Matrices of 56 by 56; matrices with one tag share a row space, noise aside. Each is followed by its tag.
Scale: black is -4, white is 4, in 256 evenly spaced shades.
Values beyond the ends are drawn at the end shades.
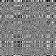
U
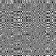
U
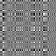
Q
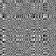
Q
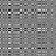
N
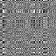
Q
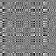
Q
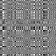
Q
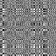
Q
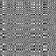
Q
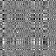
Q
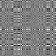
U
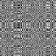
U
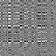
N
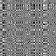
Q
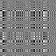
Q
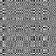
Q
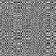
U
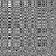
N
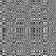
Q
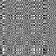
Q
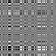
N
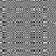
Q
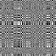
U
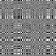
U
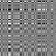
N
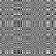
U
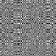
U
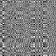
Q
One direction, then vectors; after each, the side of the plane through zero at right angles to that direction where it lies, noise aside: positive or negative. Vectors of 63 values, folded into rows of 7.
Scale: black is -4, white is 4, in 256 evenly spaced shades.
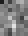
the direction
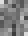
negative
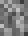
negative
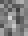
positive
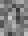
positive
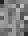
positive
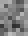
negative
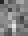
positive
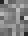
positive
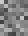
negative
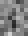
negative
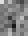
negative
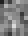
positive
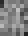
positive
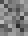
positive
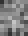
positive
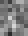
positive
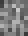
positive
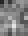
positive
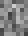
negative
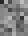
positive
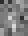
positive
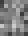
positive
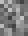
negative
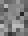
positive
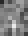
positive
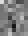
negative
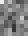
negative
